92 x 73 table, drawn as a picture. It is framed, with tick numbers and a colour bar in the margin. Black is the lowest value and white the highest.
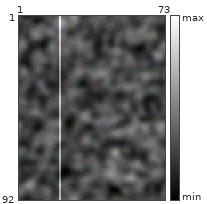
The values are skewed, with a long tail toward high values. No overall slope runs across the table. The field is mottled with small blotches. Column 21 stands out from the rest. On average the colour sits 30% of the way up the scale.
